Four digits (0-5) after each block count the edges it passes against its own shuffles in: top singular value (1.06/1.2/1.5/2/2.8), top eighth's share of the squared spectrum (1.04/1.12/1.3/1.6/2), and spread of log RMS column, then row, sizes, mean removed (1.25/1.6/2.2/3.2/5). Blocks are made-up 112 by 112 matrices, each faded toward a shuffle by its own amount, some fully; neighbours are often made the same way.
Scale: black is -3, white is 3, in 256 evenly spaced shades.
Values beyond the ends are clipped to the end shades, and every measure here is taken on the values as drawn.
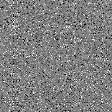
3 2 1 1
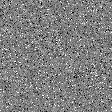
0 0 0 0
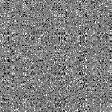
4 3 3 2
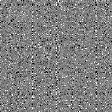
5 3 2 2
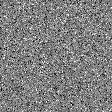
0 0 0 0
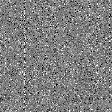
3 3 2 1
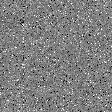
2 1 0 0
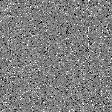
2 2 1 0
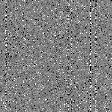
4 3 3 1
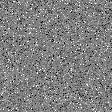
0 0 0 0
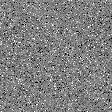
2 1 0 0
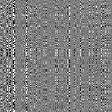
5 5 5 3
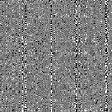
4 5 4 2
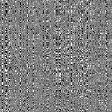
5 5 4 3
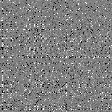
4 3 2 2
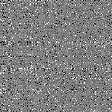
4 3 2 2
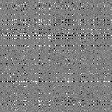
5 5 3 4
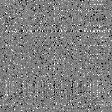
4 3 2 2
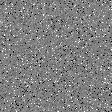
1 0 0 0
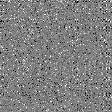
4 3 2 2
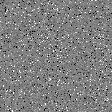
3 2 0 1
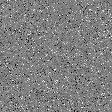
0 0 0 0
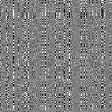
5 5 5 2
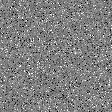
1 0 0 0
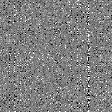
4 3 3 1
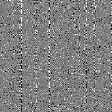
4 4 3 0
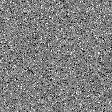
2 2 0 0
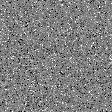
1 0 0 0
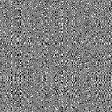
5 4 3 3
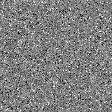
0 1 1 0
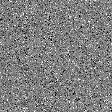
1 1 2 0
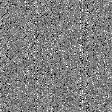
2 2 3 0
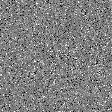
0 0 1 0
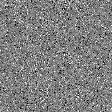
0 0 2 0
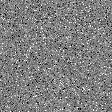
0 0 0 0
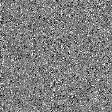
0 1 2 0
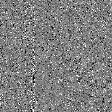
3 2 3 0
